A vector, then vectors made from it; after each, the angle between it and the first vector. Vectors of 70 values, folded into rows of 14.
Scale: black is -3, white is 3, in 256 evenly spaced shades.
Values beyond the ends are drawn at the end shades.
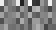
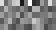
nearly parallel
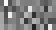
orthogonal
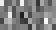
orthogonal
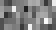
orthogonal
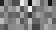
nearly opposite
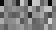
nearly opposite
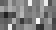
orthogonal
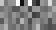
nearly parallel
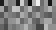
nearly opposite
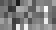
orthogonal
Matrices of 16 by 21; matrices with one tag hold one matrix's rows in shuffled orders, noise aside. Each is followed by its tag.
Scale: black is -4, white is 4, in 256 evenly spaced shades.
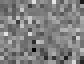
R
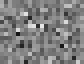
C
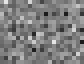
R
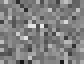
C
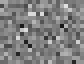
C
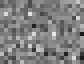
R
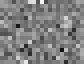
C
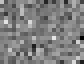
R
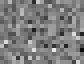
R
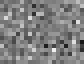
R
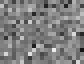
R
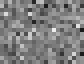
R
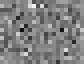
C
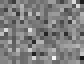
R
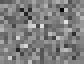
C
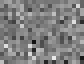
R
